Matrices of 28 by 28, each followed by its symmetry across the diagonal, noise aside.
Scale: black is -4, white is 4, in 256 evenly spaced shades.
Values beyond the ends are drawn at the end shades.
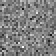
neither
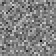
symmetric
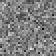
neither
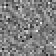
antisymmetric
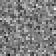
antisymmetric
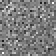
symmetric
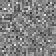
symmetric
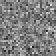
antisymmetric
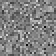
symmetric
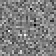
antisymmetric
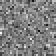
antisymmetric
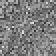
symmetric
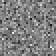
neither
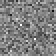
neither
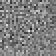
antisymmetric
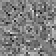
symmetric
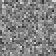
neither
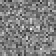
neither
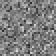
symmetric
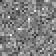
symmetric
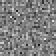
antisymmetric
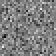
neither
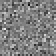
antisymmetric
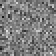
neither
